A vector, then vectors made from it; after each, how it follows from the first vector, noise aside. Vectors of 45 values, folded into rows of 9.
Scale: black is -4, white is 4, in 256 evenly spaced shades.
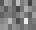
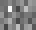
reversed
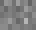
shrunk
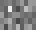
reversed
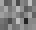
negated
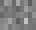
shrunk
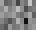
negated
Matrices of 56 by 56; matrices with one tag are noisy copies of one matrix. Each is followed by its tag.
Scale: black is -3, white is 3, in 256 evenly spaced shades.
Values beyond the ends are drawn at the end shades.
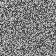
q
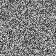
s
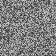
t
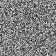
q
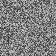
t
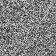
t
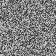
s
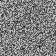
q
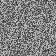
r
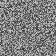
q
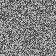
s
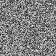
s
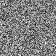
s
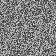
r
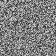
q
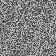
r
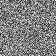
s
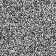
t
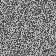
r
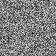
t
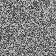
t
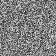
r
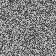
s
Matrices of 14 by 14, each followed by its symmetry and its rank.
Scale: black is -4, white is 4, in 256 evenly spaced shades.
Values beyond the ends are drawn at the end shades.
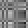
neither, rank one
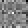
neither, rank three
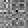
neither, rank three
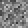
symmetric, full rank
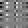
neither, rank one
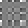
symmetric, rank one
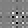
symmetric, rank one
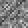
symmetric, full rank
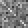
symmetric, full rank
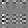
neither, rank one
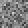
symmetric, full rank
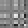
symmetric, rank one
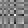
symmetric, rank one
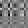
neither, rank one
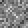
symmetric, full rank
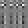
neither, rank one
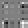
symmetric, rank one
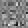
neither, rank three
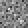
symmetric, full rank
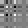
symmetric, rank one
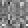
neither, rank three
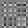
symmetric, rank one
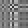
neither, rank one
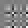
symmetric, rank one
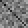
symmetric, full rank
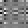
neither, rank one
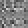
neither, rank three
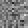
neither, rank three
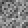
symmetric, full rank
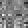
neither, rank three
